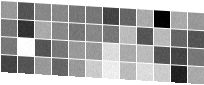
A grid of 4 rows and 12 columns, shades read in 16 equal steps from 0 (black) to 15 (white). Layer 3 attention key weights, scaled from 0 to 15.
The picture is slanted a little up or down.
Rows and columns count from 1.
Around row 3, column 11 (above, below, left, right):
6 2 5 7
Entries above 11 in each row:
0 0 2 4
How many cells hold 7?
8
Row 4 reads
4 5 9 6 9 12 14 11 13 12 2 10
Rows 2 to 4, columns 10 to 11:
11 6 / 5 4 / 12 2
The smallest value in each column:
4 3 5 6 7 7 4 6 5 0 2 5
